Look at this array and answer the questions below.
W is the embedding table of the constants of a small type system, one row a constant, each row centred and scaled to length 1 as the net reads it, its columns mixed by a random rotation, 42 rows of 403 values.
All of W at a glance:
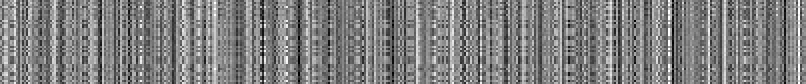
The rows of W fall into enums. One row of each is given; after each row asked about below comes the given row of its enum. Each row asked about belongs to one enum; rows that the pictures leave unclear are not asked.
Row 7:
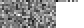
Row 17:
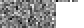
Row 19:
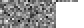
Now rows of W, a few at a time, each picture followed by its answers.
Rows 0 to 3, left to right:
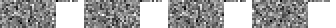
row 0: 17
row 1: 7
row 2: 17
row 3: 19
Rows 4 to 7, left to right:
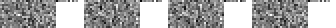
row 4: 7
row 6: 17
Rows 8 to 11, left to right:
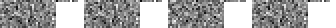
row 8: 17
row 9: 17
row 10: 19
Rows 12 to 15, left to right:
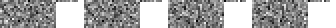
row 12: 19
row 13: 19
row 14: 17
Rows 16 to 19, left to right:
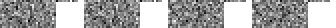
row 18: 19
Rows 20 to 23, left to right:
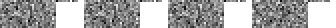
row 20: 17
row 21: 17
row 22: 17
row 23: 19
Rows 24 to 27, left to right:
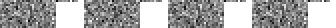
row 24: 17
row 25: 19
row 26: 17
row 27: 17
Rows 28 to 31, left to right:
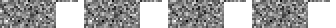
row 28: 19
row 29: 19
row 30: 19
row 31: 19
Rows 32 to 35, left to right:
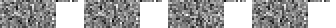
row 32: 17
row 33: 17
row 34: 7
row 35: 17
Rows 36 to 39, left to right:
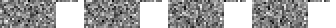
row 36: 19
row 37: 19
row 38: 17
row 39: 17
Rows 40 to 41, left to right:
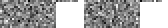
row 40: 19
